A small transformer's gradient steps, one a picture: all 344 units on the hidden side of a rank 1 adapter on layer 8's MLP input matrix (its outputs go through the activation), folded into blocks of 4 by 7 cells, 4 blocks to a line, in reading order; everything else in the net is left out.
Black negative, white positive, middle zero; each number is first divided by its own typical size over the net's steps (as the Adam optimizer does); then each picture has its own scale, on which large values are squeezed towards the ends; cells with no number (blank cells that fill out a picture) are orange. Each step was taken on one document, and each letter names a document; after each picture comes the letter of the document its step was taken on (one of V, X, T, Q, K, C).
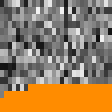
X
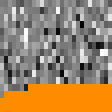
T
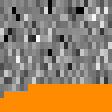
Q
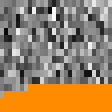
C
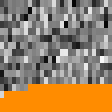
C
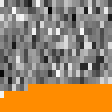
Q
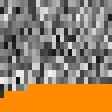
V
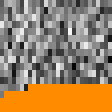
X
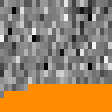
Q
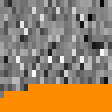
T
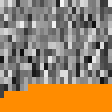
V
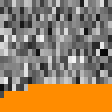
V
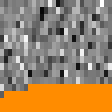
T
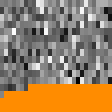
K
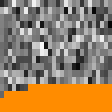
X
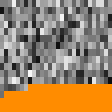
V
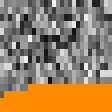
C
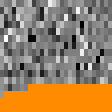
Q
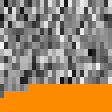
K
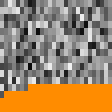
V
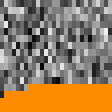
V
